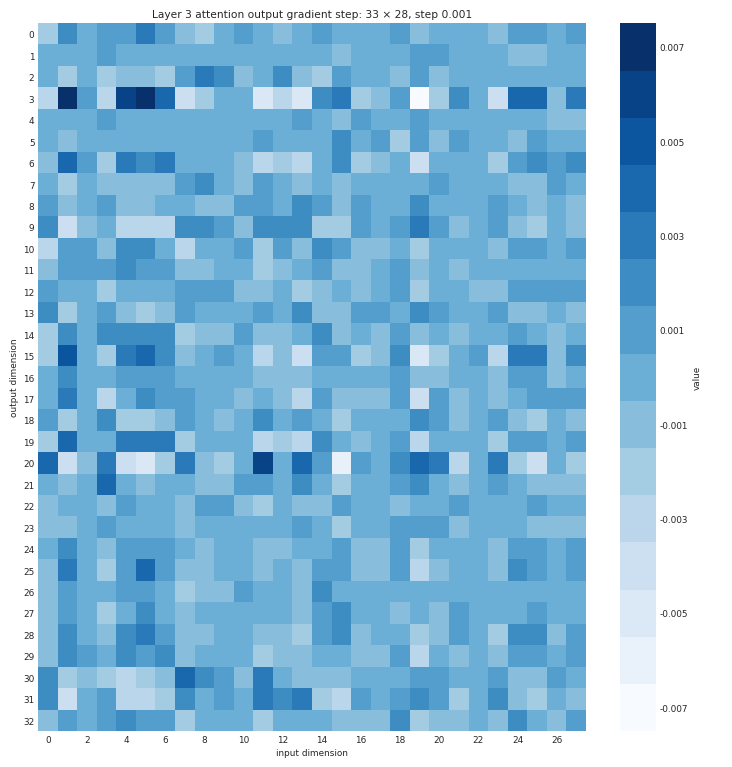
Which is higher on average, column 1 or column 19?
column 1
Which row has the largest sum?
0
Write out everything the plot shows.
Title: Layer 3 attention output gradient step: 33 × 28, step 0.001
x-axis: input dimension, ticks 0 2 4 6 8 10 12 14 16 18 20 22 24 26
y-axis: output dimension, ticks 0 1 2 3 4 5 6 7 8 9 10 11 12 13 14 15 16 17 18 19 20 21 22 23 24 25 26 27 28 29 30 31 32 (0 at the top)
Colour bar: value, ticks -0.007 -0.005 -0.003 -0.001 0.001 0.003 0.005 0.007
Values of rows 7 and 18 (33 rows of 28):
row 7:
0 -0.002 0 -0.001 -0.001 -0.001 -0.001 0.001 0.002 0 -0.001 0.001 0 -0.001 0 -0.001 0 0 0 0 0.001 0 0 0 -0.001 -0.001 0.001 0
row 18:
0.001 -0.002 0 0.002 -0.002 -0.002 -0.001 0.001 0 -0.001 0 0.002 0 0.001 0 -0.002 0 0 0 0.002 0.001 -0.001 0 0.001 -0.001 -0.002 0 -0.001
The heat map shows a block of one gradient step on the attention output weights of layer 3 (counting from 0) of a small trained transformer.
